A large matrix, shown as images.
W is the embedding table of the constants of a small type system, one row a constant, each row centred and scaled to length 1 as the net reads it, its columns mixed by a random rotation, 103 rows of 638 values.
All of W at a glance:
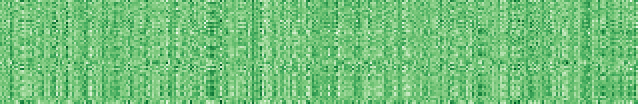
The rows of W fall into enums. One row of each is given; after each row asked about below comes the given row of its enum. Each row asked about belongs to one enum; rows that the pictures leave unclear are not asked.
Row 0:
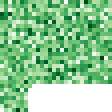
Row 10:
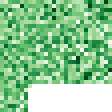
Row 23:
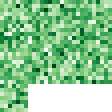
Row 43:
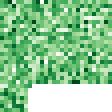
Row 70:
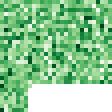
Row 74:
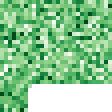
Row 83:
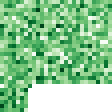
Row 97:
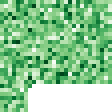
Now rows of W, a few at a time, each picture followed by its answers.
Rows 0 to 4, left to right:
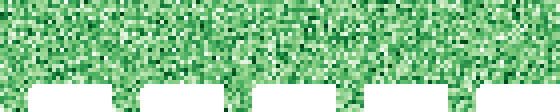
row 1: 0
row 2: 70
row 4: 97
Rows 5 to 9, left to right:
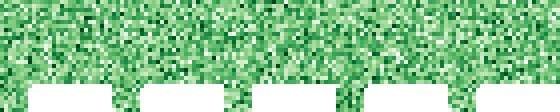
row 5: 70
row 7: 23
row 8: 83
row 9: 0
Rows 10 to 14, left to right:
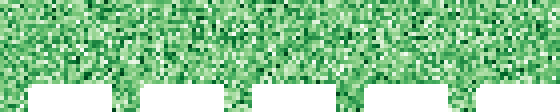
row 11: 70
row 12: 23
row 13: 74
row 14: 0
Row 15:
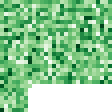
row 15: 70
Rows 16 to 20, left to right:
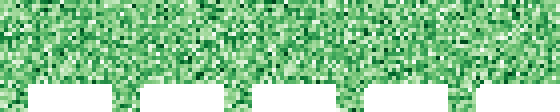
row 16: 23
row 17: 10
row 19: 0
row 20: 97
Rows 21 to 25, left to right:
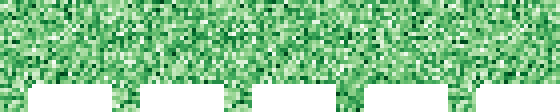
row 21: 97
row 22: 23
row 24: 74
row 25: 97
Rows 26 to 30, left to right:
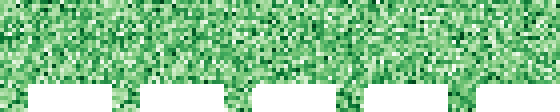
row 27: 23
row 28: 0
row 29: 43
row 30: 74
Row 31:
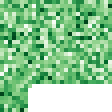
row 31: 74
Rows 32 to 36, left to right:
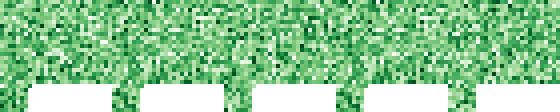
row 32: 83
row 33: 43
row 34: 70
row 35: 43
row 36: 23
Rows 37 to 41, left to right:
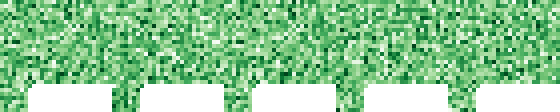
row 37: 97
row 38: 83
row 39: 97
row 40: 70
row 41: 0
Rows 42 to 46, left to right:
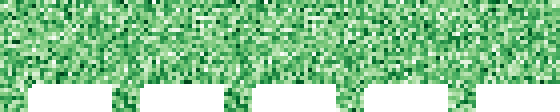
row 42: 97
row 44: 43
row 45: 0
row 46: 23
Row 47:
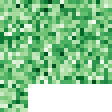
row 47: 23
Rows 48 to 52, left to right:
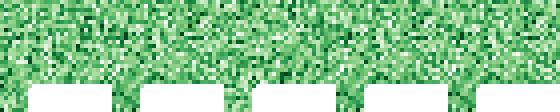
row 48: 70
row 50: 97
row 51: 74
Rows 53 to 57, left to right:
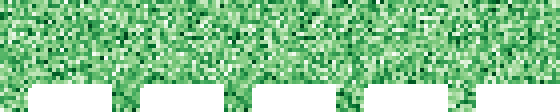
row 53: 0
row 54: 74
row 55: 74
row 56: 43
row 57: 23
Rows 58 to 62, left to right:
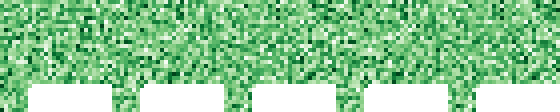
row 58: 70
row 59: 97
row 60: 10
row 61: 97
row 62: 10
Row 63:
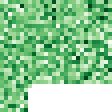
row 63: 10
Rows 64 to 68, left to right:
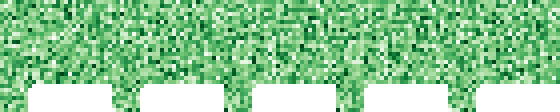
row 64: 97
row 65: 0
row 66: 70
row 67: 70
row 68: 0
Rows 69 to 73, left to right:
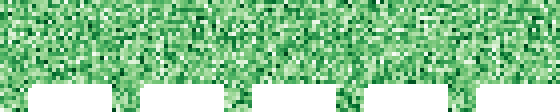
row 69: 0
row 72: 43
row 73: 70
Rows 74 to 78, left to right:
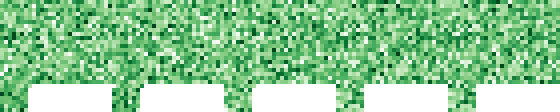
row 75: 83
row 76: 0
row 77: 23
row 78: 23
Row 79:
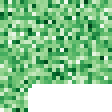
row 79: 0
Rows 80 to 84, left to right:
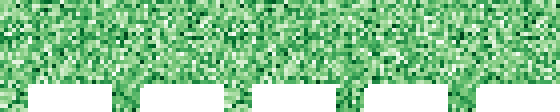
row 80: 23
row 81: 74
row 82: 23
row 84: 74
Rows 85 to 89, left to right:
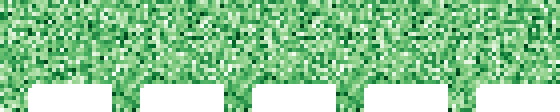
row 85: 0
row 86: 74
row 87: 74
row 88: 74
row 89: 70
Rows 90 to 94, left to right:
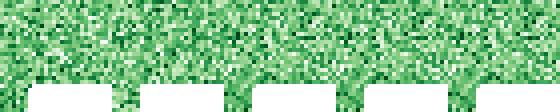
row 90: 83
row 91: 23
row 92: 74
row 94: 74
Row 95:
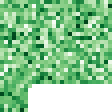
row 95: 74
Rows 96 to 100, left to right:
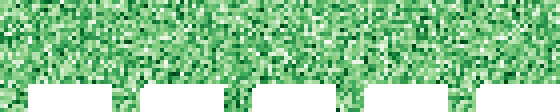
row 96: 23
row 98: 83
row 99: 70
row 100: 97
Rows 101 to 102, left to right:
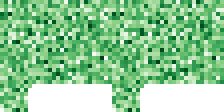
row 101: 0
